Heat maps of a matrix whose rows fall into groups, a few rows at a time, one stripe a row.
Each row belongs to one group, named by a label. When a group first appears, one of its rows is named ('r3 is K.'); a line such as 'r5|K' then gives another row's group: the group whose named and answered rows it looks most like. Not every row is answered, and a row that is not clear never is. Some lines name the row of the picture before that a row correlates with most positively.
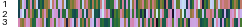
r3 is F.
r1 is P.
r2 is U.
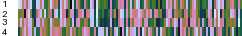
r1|F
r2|F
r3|F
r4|P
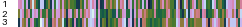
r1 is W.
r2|W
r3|W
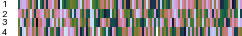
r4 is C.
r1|U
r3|U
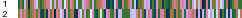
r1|P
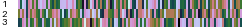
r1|C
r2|W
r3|P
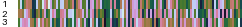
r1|F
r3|F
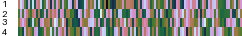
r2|U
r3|W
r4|P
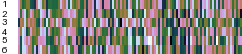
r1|C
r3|P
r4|C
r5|C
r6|C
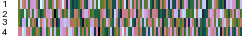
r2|P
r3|C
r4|F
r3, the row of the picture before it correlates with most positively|4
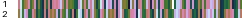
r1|U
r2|U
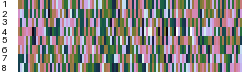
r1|W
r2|W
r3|C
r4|C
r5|F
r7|P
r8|U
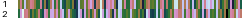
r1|U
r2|U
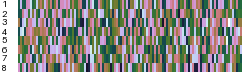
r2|P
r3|C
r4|U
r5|P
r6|W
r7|F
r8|C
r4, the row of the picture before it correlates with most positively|2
